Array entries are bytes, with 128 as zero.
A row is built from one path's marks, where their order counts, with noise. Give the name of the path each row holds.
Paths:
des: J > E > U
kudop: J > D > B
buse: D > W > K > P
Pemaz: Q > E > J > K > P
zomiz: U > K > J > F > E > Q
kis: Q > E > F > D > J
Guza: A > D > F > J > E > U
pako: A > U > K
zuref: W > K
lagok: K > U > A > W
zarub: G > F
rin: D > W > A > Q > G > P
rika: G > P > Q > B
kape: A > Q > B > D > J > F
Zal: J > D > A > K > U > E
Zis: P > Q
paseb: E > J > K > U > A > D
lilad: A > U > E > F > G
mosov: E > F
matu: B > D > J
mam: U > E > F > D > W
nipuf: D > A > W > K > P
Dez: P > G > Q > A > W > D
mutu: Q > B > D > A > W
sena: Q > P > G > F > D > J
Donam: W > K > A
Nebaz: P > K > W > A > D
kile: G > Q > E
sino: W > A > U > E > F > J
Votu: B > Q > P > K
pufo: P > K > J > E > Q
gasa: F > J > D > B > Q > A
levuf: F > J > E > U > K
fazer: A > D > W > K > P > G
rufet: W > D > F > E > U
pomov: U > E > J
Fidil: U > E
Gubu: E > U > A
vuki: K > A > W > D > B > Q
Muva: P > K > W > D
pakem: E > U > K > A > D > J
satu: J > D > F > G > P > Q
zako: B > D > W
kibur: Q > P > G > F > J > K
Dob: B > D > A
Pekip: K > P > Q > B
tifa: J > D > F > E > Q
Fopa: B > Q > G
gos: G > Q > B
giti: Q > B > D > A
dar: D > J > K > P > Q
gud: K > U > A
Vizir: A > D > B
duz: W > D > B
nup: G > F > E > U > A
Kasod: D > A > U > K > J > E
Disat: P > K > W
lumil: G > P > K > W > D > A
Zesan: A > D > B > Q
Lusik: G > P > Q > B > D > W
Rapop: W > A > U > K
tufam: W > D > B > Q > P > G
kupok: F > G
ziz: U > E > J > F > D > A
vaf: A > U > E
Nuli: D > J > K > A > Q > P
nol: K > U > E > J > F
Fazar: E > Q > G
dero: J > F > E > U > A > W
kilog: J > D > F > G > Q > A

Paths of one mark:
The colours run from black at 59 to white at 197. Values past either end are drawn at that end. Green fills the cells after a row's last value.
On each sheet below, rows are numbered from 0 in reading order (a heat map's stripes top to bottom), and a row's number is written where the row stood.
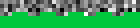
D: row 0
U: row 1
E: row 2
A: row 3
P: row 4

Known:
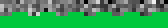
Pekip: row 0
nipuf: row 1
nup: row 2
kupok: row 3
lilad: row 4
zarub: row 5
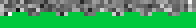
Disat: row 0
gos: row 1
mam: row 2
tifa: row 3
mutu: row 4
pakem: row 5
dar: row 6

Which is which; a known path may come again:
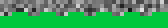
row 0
Dob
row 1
tifa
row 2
matu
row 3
rufet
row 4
fazer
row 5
kibur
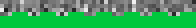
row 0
Pemaz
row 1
mutu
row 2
Nebaz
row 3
Votu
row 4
dar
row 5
Dez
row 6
mam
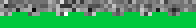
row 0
Rapop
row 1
pufo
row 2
zuref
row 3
Kasod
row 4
Pekip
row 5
nipuf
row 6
Guza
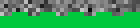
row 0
gud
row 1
Fopa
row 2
giti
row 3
nol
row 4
lilad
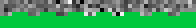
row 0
Zal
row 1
tufam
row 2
zarub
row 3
Donam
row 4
zako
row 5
pako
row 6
sena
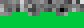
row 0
Nuli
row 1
nup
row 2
des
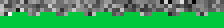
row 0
Disat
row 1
pakem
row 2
kis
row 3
kudop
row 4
gos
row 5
Gubu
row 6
kupok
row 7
Lusik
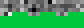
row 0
Muva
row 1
vaf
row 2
paseb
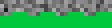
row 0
zomiz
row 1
kilog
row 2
gasa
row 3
Zesan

